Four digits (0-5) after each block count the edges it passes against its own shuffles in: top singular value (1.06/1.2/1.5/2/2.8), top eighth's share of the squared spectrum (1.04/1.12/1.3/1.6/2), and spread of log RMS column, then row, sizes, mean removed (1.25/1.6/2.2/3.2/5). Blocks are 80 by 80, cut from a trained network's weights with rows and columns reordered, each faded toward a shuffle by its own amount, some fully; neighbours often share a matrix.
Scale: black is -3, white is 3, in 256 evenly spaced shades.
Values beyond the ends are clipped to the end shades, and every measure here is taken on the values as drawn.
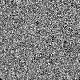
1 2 1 1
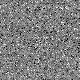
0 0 0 0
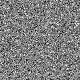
0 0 0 0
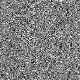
2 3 2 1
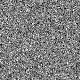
0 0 0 0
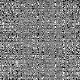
3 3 4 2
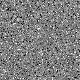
0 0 1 0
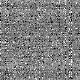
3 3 3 0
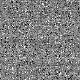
1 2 2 0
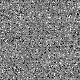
1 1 1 0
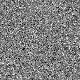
1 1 0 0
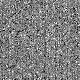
2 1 0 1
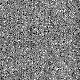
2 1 0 1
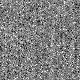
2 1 0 0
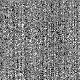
3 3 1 2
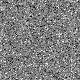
0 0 0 0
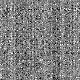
3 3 0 3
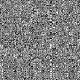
3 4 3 2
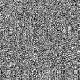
3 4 1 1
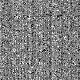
3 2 0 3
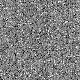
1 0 0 0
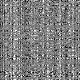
4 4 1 4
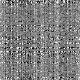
4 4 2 4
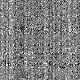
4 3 0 3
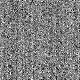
2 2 0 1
